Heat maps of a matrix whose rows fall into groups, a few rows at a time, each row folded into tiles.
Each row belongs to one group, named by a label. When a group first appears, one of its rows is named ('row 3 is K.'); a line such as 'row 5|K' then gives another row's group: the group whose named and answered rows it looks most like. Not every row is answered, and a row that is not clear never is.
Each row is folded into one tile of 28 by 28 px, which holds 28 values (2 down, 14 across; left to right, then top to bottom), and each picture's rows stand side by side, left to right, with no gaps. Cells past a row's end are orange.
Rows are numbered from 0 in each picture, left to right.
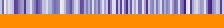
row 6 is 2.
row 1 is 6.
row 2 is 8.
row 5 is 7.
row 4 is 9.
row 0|8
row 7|8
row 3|8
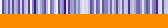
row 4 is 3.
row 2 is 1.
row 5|2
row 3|9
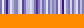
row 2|7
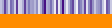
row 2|2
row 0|3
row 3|2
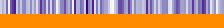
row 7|1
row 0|8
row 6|6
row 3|1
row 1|8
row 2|9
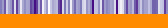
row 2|1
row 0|3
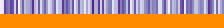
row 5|6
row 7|8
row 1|3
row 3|9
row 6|9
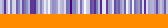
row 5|3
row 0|3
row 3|6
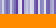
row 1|9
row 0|2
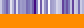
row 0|9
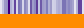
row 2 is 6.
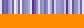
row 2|3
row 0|1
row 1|2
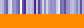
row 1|7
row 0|2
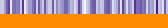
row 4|7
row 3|6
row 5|3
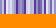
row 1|7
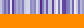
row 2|6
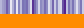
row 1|2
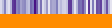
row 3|2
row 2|8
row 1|1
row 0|8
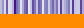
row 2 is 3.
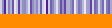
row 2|6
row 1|1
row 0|1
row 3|7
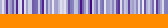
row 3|7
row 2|8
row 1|9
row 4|3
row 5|3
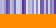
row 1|9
